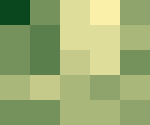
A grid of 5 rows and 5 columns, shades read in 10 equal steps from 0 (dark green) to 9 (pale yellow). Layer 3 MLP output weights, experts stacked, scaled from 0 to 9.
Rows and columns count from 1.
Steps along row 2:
down up same down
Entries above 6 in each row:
2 2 2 1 0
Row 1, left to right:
0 4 8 9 5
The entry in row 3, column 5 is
4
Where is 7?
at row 3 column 3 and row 4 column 2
